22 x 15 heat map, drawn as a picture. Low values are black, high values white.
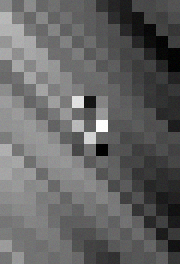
Average level on the scale: 40%. Grain: diagonal, down to the right. Roughest part: centre. Odd patch: rougher, in the centre. Slope: up to the left.
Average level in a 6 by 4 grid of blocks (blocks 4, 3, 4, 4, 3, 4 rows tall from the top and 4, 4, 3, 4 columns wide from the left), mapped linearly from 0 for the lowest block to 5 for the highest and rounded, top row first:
5 3 1 0
5 4 2 0
5 4 4 1
5 4 2 1
5 4 3 0
4 3 2 1
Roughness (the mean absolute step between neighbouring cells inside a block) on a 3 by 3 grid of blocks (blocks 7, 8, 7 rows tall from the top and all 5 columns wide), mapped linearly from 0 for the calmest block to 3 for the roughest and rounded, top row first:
101
130
001
